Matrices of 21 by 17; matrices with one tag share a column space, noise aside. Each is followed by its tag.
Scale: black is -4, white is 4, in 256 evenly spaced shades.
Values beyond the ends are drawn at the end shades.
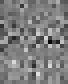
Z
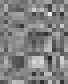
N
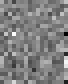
N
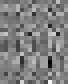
N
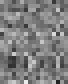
N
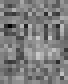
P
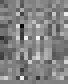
P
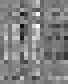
P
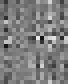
Z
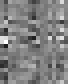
Z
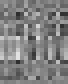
P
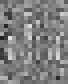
P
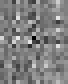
Z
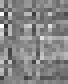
P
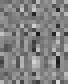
N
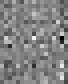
Z
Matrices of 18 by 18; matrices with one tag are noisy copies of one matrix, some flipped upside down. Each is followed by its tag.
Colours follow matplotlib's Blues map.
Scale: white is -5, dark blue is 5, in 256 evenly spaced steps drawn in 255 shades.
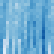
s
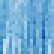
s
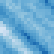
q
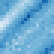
q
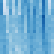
s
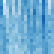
s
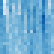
s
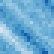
q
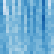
s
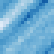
q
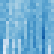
s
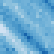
q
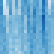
s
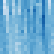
s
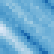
q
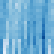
s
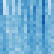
s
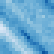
q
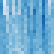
s
